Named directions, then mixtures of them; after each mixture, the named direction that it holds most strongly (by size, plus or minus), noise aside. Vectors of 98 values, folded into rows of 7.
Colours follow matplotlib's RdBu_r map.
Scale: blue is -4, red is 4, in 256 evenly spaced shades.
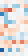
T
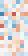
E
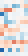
T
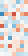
E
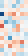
E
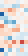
T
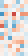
E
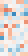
E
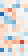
T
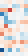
T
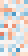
E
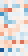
T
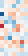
E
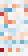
T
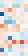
T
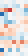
T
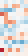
T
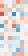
E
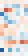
T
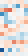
T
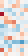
T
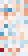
T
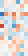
E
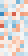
E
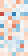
E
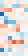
T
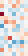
E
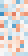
E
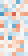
E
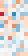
E
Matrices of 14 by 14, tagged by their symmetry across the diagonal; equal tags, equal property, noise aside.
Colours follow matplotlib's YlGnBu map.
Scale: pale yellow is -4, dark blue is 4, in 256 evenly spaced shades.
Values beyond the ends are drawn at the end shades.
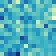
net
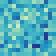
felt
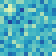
felt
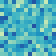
net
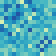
felt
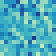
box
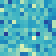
net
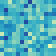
box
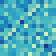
felt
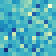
net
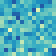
box
